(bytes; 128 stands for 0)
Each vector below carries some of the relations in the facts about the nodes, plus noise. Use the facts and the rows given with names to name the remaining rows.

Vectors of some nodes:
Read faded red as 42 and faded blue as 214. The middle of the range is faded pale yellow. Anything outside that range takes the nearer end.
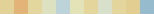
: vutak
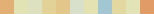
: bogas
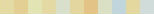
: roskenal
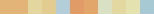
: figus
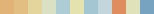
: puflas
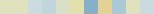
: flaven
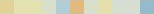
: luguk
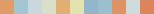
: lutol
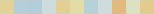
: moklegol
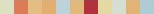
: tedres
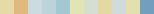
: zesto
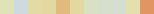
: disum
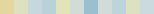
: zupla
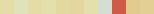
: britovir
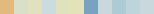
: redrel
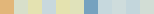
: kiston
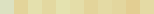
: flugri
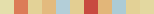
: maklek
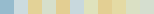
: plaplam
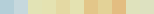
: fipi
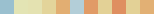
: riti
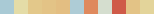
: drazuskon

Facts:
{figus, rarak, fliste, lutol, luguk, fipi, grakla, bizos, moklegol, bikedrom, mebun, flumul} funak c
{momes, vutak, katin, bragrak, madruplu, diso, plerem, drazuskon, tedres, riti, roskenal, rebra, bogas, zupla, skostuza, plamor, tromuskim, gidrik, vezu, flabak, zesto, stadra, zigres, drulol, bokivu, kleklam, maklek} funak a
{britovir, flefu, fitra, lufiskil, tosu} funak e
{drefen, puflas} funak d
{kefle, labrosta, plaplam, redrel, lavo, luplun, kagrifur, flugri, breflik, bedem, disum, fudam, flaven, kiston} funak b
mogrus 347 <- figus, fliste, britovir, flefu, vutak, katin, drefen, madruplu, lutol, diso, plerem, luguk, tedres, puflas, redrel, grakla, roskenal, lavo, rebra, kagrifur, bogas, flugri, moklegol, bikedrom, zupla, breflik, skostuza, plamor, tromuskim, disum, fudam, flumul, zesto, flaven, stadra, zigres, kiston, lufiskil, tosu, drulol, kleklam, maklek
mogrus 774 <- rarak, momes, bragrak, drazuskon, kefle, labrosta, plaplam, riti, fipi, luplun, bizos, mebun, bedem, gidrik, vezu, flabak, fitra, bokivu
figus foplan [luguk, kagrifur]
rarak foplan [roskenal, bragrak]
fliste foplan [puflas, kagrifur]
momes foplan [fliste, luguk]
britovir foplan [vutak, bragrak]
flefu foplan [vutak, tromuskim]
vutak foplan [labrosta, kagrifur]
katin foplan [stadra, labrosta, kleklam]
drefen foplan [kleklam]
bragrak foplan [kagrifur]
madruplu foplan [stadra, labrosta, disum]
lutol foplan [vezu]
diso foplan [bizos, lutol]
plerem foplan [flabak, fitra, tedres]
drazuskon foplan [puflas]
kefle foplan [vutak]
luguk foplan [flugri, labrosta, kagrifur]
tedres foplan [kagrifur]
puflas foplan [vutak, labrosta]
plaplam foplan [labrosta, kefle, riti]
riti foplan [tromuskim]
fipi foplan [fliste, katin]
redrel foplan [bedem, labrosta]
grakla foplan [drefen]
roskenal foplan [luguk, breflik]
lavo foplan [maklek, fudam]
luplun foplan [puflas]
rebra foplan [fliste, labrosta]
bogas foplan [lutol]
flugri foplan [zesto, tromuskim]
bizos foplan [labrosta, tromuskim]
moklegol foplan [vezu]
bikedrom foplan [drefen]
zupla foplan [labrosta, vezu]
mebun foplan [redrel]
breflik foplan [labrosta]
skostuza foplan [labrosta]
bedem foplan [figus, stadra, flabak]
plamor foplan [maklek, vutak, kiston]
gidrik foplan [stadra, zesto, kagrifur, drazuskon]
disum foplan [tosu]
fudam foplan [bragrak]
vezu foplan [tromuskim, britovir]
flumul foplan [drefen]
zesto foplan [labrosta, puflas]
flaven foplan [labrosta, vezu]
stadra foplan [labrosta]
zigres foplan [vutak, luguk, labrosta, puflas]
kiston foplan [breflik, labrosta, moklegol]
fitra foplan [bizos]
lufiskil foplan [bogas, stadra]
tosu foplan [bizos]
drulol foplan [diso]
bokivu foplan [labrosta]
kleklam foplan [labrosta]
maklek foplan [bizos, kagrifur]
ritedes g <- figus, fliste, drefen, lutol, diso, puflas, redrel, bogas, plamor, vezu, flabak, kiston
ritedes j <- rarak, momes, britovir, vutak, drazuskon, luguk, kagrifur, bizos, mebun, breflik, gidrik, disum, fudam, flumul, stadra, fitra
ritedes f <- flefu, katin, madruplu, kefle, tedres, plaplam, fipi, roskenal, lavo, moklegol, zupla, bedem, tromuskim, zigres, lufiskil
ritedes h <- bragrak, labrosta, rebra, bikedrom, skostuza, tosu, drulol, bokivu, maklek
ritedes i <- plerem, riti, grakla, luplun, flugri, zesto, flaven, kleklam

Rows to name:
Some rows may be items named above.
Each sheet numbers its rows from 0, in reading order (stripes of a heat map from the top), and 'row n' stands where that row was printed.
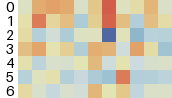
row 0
kagrifur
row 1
maklek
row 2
breflik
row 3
fliste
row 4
lufiskil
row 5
labrosta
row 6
grakla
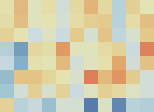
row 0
plerem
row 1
drulol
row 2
bikedrom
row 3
fitra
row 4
mebun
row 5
luplun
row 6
plaplam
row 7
stadra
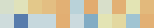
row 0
flabak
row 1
bizos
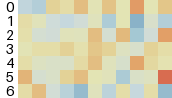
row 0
rarak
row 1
madruplu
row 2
tosu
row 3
lavo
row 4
flefu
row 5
diso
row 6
zesto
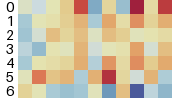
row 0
vezu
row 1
riti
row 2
bedem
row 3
mebun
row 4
riti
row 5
tedres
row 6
kleklam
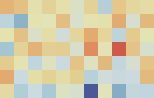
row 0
plamor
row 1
mebun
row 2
plerem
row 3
kefle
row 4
bikedrom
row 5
drefen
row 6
breflik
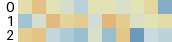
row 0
zigres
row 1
bedem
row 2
skostuza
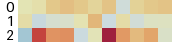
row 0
fudam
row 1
lufiskil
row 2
bragrak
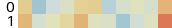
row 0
flumul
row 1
diso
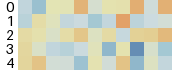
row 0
mebun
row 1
bokivu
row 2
tromuskim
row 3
katin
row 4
rebra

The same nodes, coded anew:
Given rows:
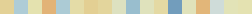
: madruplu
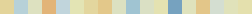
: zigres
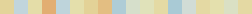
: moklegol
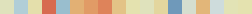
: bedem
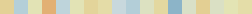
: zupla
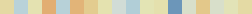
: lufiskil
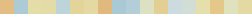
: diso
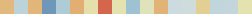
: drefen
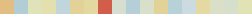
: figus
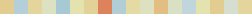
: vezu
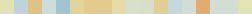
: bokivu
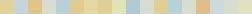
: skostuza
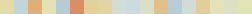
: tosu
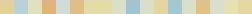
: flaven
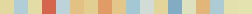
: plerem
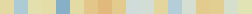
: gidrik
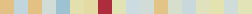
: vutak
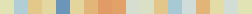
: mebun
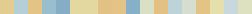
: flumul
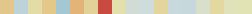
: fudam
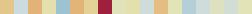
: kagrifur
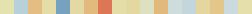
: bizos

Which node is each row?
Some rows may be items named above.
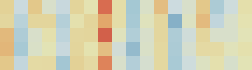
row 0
kleklam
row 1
katin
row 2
figus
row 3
plamor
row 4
britovir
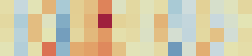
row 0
kefle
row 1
flabak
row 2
bizos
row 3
bedem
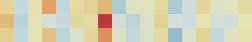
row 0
moklegol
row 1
fliste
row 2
roskenal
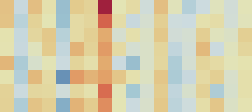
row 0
kagrifur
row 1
luguk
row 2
riti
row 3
luplun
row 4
plamor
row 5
fitra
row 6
zesto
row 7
disum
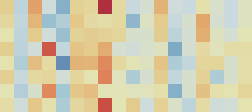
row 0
stadra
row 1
bikedrom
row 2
bokivu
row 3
lavo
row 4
fitra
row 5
zesto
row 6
plaplam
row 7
bragrak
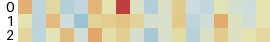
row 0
puflas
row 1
bokivu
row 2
flaven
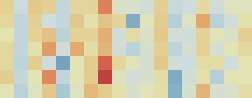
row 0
maklek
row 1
grakla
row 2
riti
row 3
flugri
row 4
drazuskon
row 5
tedres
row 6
fipi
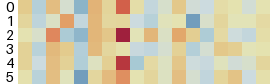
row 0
breflik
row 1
flefu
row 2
labrosta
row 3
drulol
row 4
tromuskim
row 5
bizos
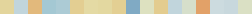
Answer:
bikedrom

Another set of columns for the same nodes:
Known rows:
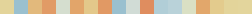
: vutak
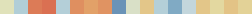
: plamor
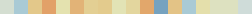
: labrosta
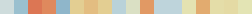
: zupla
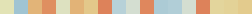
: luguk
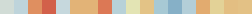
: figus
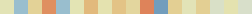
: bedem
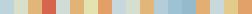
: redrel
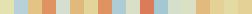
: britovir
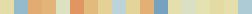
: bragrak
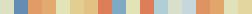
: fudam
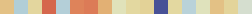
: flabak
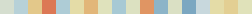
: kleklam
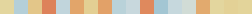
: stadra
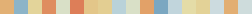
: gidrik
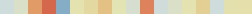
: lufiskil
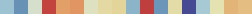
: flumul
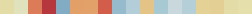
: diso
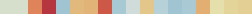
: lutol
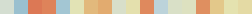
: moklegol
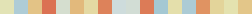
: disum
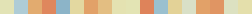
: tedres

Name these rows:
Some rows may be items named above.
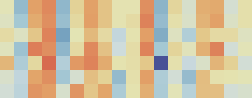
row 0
tedres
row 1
tedres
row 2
plerem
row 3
tromuskim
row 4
flabak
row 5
flugri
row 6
maklek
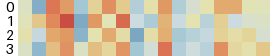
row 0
roskenal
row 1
drulol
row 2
zesto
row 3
breflik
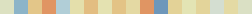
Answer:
bedem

